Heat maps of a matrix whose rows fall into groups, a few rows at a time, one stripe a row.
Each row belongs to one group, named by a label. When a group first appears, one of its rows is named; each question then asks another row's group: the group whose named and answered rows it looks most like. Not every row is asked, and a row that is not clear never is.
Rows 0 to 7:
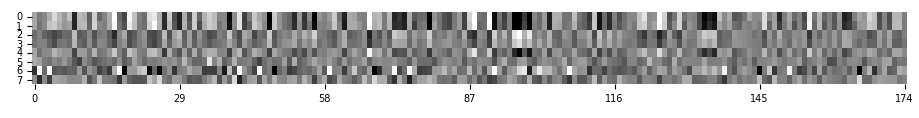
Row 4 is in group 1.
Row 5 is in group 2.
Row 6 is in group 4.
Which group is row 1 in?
1
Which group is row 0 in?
1
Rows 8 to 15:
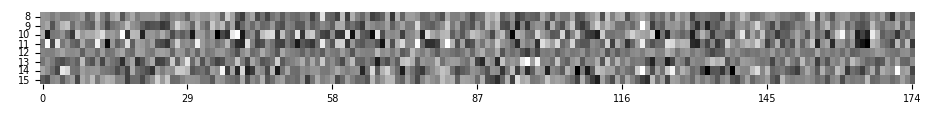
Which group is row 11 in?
4
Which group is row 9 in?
4
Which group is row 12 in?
1
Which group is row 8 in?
4
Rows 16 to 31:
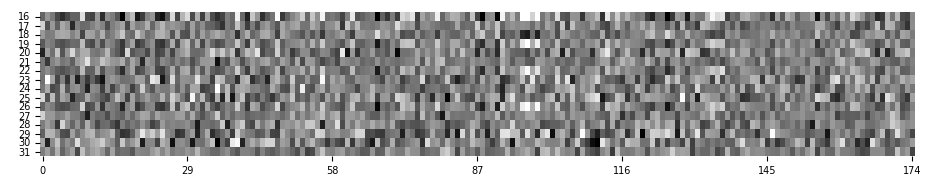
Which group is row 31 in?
4
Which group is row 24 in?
2
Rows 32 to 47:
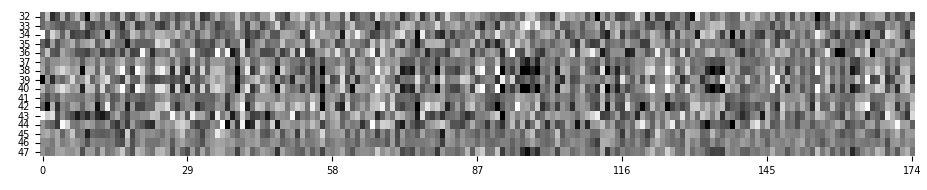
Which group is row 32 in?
2
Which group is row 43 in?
2
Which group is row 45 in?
2
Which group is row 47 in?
1
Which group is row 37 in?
1
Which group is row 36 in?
2
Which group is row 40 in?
1
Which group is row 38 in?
1
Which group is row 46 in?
2
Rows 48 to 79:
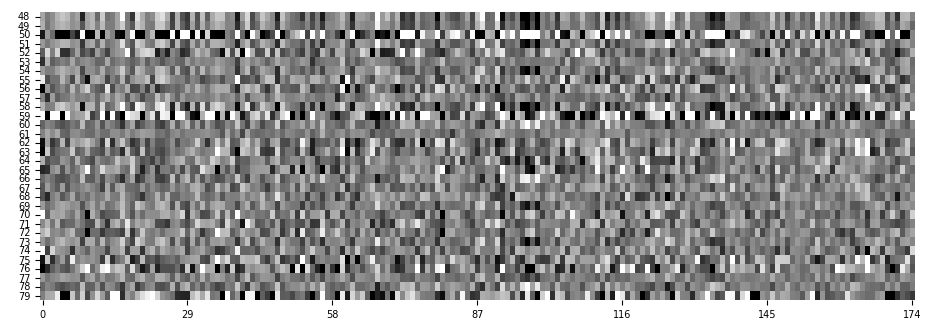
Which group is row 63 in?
2
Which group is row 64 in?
4
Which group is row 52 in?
4
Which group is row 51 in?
1
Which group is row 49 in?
1
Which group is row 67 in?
2
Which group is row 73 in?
1
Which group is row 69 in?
1
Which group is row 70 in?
2
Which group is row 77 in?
1
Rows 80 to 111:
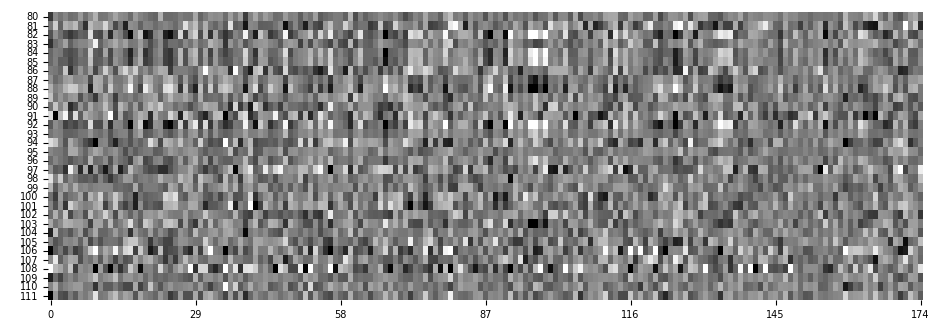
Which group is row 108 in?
2
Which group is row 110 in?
2
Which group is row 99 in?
2
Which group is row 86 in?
4
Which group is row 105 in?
4
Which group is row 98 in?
2
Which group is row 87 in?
1
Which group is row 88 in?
1
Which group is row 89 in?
2
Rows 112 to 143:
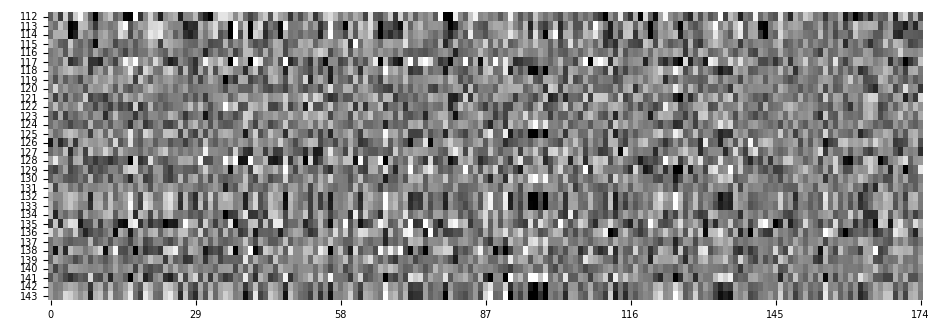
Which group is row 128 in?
2
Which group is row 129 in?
4
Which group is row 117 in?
4
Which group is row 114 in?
4
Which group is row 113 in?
4
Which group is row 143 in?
1
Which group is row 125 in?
1
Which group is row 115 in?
2
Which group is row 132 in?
1
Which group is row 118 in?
1
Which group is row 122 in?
2
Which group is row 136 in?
2
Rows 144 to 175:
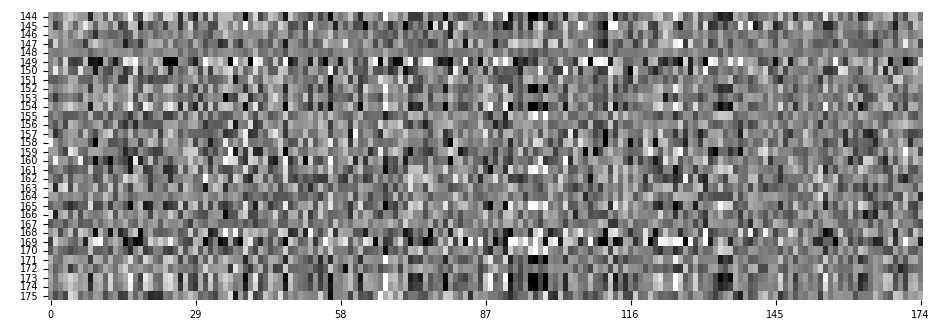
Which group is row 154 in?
1
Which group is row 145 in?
2
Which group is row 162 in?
4
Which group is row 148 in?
1
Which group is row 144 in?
1
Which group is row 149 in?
4
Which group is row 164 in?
4
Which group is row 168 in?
2
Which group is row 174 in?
1
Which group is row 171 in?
1
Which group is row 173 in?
1
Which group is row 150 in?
2
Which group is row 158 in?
2
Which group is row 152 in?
1
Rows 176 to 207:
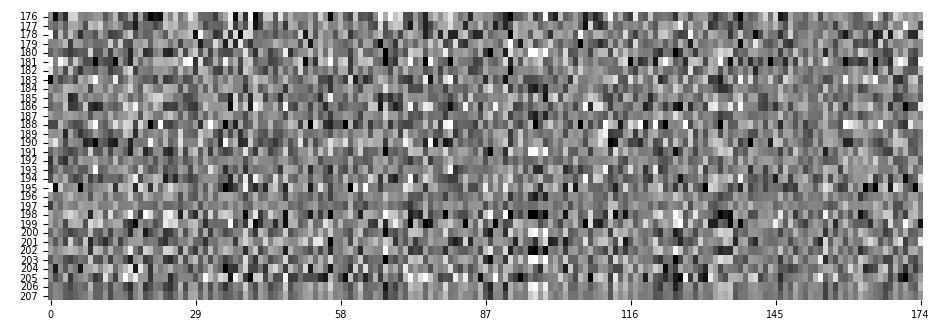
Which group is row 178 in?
2
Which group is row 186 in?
4
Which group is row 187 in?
1
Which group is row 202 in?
1
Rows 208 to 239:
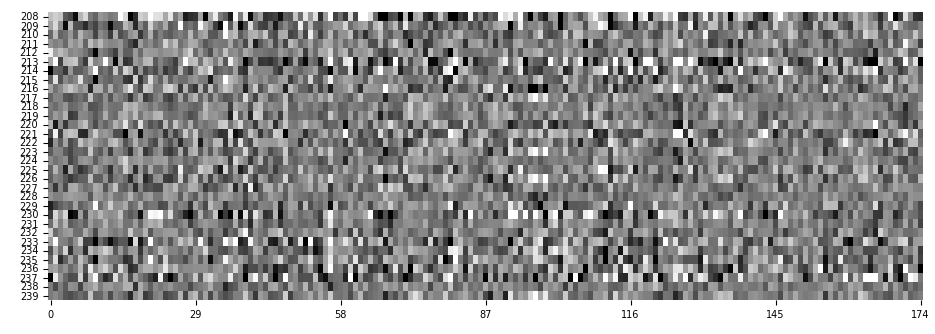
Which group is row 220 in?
4
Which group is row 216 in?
1
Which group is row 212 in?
2
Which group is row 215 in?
2
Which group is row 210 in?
2
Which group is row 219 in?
4
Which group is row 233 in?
2
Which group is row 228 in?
1
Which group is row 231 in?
4
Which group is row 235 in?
2
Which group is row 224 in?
4
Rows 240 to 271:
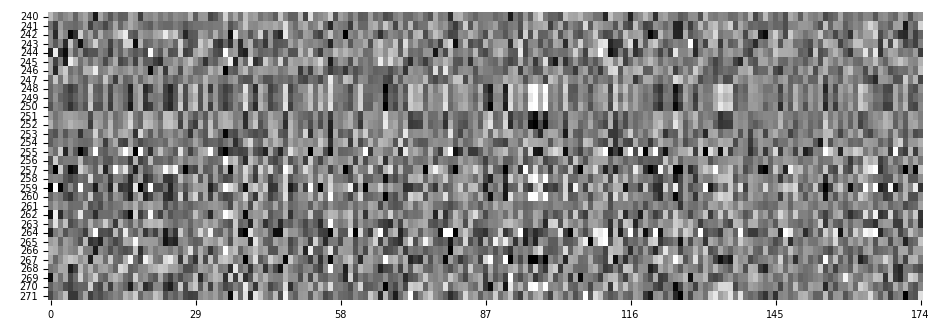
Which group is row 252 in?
1
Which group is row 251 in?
1
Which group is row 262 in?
2
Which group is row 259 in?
2
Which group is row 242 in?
4
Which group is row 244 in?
2
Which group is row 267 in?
1
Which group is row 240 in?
2
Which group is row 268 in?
4
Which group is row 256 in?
2
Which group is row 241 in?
4
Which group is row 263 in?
4
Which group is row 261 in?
4
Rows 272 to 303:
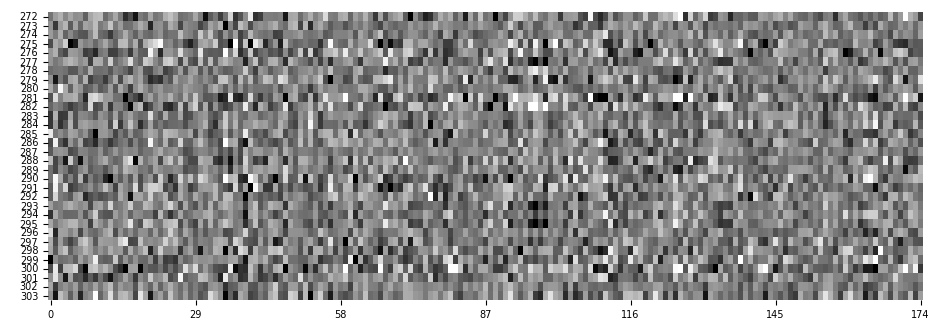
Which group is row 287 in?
4
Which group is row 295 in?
1
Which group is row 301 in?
2
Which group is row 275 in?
4
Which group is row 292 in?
2
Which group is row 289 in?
4
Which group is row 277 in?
1
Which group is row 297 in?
4
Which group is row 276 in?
2
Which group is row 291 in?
4
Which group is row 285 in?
2
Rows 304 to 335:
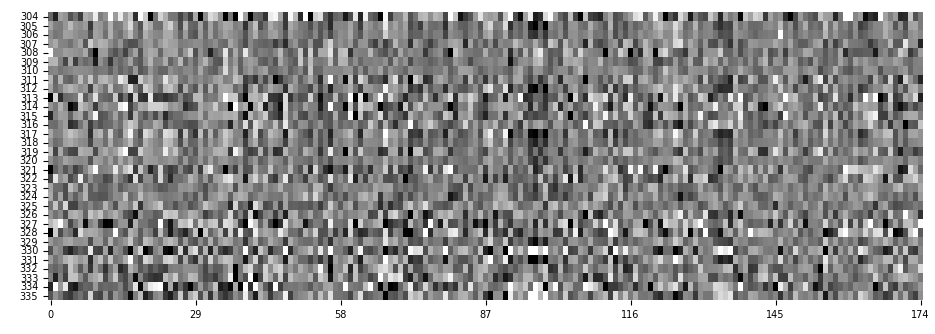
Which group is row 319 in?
4
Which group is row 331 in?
1
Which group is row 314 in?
4
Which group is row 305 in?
1
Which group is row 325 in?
4
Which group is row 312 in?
1
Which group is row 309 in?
2
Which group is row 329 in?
1
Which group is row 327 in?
2
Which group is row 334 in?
4
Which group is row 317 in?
1
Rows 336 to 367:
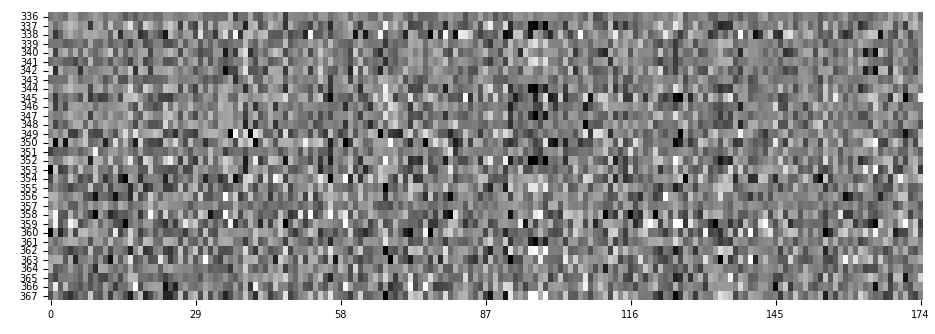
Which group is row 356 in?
2
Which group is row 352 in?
1
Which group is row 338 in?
2
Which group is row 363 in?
2
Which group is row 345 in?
4
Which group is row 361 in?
1
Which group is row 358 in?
2
